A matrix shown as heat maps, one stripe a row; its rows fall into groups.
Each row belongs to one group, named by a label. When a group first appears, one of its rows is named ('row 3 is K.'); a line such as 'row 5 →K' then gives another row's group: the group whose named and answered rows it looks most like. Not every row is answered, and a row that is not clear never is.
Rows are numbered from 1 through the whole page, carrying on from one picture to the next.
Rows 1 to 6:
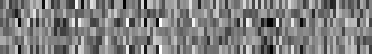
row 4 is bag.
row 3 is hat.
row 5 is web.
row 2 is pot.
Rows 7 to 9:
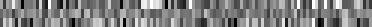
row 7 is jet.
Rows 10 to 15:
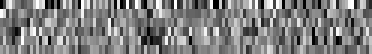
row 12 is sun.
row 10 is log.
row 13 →pot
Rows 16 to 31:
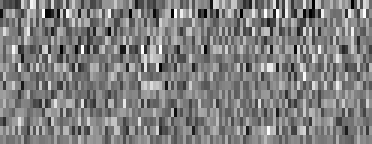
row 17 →log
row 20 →web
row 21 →hat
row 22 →jet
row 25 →jet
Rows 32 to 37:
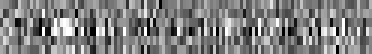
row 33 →bag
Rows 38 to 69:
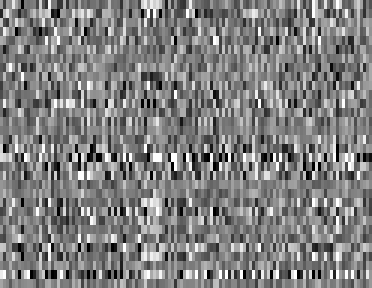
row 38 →jet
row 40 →bag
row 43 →sun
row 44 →log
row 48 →log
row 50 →sun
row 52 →log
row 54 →bag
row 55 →web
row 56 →log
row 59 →web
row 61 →log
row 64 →sun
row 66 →jet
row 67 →pot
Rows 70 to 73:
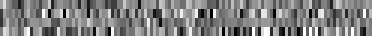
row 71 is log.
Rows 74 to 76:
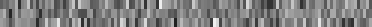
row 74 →hat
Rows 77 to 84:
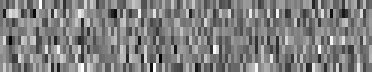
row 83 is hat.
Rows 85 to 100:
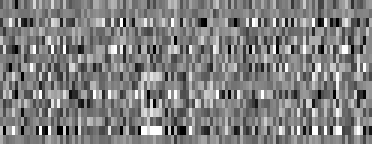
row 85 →pot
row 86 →log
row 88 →pot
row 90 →pot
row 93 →jet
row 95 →pot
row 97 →jet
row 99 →jet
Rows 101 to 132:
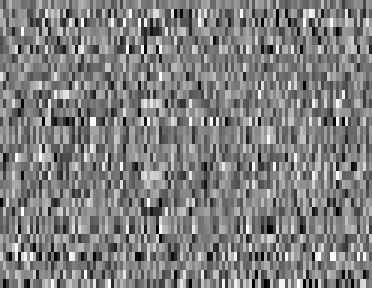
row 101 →pot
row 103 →bag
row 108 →web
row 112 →jet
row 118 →bag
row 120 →jet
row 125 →hat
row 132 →sun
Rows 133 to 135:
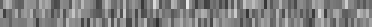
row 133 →web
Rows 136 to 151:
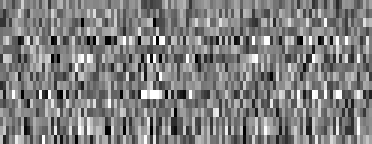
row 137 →sun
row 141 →pot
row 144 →hat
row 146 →jet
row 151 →bag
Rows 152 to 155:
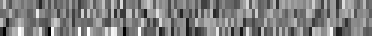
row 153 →log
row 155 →sun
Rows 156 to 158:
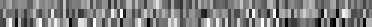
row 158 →pot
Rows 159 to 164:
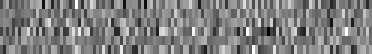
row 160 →log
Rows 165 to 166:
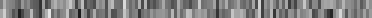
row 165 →bag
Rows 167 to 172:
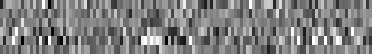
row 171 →jet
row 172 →hat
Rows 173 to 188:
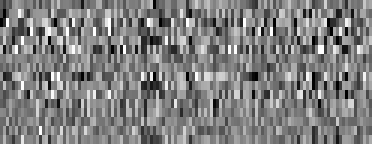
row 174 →sun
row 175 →web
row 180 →hat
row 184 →log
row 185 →log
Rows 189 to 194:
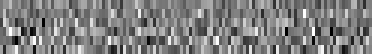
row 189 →pot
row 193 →pot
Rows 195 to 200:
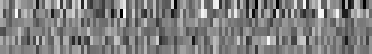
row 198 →sun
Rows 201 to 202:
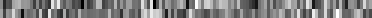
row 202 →jet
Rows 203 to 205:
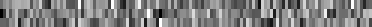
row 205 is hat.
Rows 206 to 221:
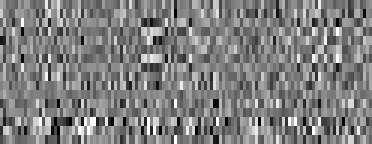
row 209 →jet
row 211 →pot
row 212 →jet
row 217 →log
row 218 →bag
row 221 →log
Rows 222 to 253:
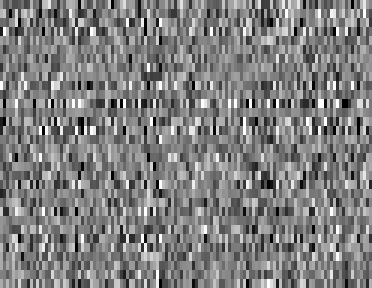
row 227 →sun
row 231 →web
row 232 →sun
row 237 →hat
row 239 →pot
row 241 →sun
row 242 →hat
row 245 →bag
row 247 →pot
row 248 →hat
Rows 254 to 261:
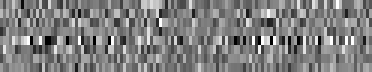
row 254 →jet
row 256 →hat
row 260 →log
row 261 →bag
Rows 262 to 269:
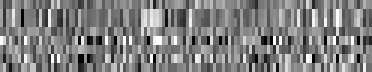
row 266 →web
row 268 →web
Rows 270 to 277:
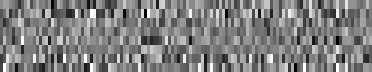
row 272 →sun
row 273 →hat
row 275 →jet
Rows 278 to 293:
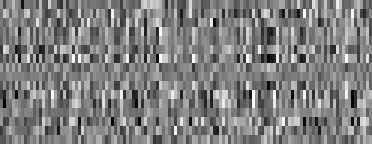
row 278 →jet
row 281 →hat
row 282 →hat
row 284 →hat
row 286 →log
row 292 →log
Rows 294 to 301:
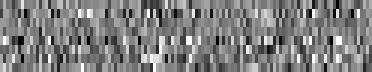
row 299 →hat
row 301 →web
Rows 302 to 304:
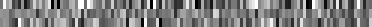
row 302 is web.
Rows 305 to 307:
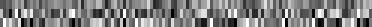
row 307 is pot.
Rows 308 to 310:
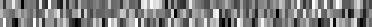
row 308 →jet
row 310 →pot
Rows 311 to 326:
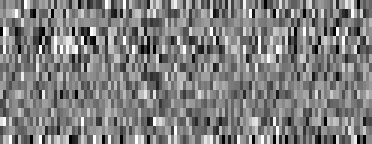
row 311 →web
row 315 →bag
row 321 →bag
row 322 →web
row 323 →sun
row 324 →web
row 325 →log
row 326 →pot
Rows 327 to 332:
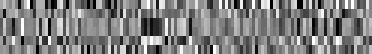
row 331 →jet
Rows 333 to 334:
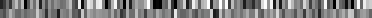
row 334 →log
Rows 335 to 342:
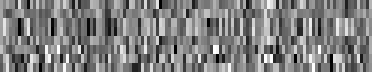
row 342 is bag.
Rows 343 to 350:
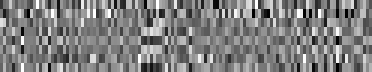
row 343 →log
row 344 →sun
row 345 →web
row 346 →jet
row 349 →bag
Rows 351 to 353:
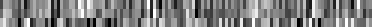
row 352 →web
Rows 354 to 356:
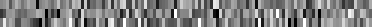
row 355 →log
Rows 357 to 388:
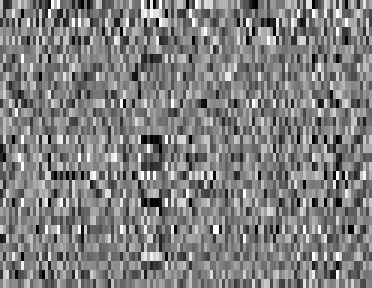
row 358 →jet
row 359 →hat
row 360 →pot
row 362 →log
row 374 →sun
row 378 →web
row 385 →jet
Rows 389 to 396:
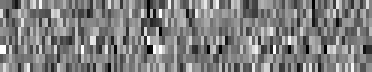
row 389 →pot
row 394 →web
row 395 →log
